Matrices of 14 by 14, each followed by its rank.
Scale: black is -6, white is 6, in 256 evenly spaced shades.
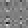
two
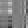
one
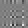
one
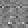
three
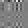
one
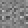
three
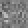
three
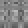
two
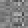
two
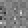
three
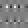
one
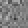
three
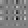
one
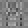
two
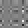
one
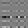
one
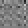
two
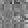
three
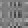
two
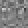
three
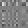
two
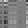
one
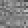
three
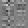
two
